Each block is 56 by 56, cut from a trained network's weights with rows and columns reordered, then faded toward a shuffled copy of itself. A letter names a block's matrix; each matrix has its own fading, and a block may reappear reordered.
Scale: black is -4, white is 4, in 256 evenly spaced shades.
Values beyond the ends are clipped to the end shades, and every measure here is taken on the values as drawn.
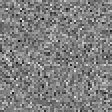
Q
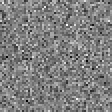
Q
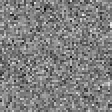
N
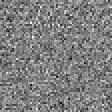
Q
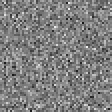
Q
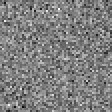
N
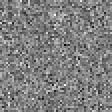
Q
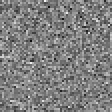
N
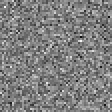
N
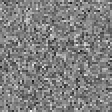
N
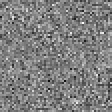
Q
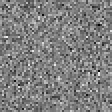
N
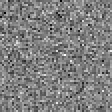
Q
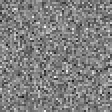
N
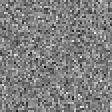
N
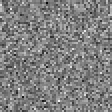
N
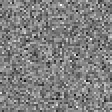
Q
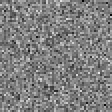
N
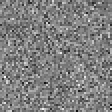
Q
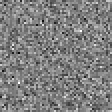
Q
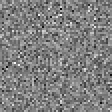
Q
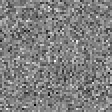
Q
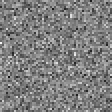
N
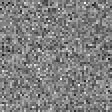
Q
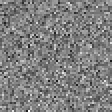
Q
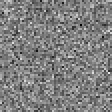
N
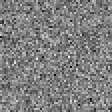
N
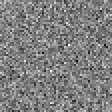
N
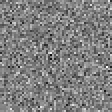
Q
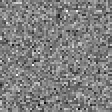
Q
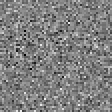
Q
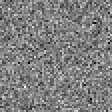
N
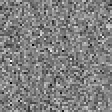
N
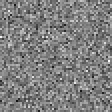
N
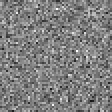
Q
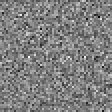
N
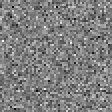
Q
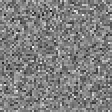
N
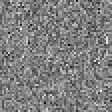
N
